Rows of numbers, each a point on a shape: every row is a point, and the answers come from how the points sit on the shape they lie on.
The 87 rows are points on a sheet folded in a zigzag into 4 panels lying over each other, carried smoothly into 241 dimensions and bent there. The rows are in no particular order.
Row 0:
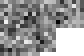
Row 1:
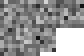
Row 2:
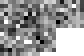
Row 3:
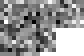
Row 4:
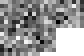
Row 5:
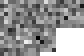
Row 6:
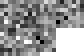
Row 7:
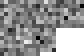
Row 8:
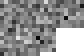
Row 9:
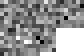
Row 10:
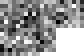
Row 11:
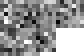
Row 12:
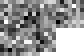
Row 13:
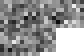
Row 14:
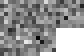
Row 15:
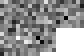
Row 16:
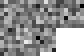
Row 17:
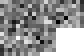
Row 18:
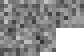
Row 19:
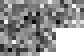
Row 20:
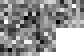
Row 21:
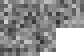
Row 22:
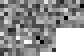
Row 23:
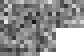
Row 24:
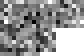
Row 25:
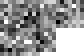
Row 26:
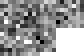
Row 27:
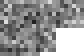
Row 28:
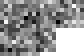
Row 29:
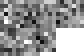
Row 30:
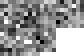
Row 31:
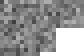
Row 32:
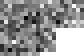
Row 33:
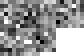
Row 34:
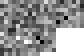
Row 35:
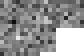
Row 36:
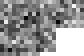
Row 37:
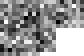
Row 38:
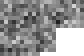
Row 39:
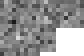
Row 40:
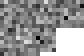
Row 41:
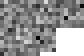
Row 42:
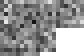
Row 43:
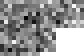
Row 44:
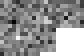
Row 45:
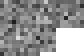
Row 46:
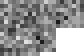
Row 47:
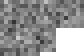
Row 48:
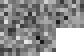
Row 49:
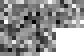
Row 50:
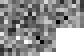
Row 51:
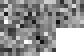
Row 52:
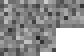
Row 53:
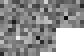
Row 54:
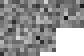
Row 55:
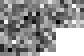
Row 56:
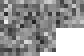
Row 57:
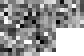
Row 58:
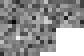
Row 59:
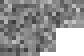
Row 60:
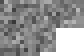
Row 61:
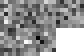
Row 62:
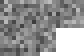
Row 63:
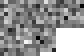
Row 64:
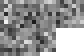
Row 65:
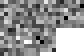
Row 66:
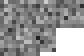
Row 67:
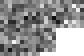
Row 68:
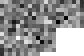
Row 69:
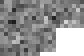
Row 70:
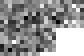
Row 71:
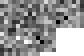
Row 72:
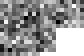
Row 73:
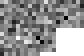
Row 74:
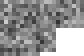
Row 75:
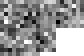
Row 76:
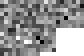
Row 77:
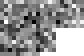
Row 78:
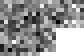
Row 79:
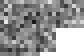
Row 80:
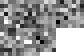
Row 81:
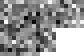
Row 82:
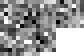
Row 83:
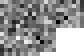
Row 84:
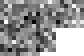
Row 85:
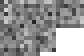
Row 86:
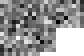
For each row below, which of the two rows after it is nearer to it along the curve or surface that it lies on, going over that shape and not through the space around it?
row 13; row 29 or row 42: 42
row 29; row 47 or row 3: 47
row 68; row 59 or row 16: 16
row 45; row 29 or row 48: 48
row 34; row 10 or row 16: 10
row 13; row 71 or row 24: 24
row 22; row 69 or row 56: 56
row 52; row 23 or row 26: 23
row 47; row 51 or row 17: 51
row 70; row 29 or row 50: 29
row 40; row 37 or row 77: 37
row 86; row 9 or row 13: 9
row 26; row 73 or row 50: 50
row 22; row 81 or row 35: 35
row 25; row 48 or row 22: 48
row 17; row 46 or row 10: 10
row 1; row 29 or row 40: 40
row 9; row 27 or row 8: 8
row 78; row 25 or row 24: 24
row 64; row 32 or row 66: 66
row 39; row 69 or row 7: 7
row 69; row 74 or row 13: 13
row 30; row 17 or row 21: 17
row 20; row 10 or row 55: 10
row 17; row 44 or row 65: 65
